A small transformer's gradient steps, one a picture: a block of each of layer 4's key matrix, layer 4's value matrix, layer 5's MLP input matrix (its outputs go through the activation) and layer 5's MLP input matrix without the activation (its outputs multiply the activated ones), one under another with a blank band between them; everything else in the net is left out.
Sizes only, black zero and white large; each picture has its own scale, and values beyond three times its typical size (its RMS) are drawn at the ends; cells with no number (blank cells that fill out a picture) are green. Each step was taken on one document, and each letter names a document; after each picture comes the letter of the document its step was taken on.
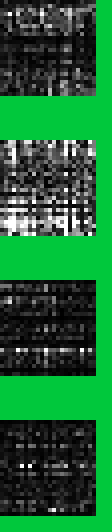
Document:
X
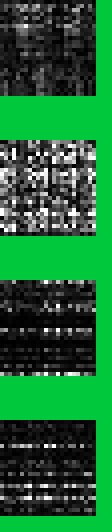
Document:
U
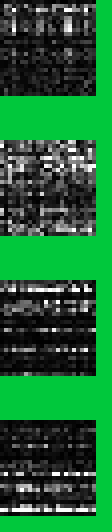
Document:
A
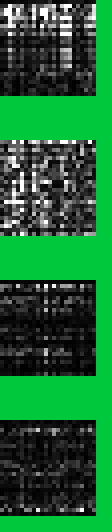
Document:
X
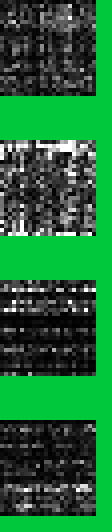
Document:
A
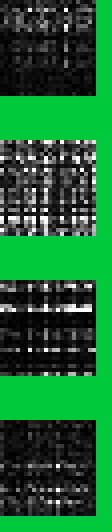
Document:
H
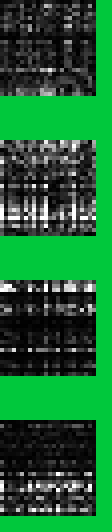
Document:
H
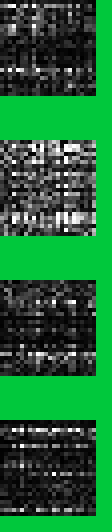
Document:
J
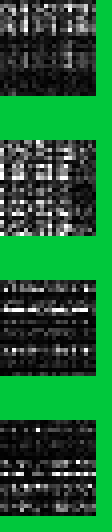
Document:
A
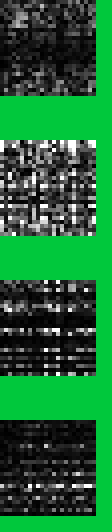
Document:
U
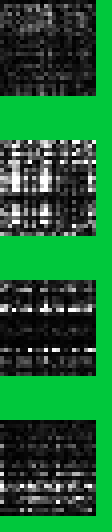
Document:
H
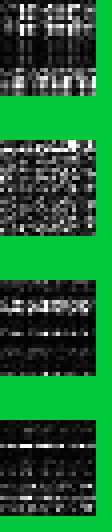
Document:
U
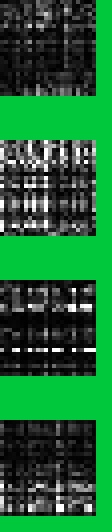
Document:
H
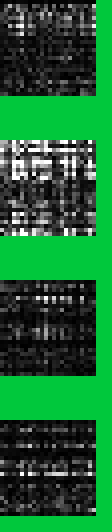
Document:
X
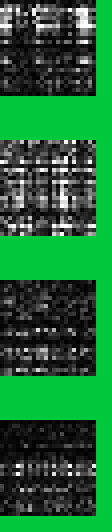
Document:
J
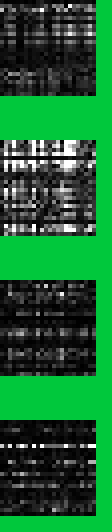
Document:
J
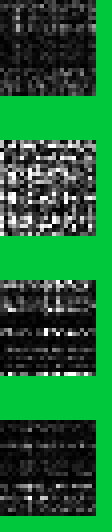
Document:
U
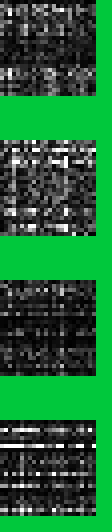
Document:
J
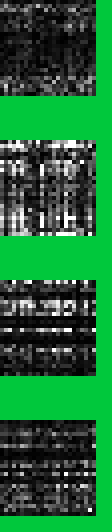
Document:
A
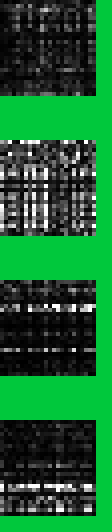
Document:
H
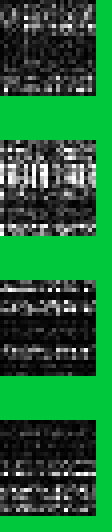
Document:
A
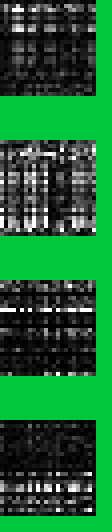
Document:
H
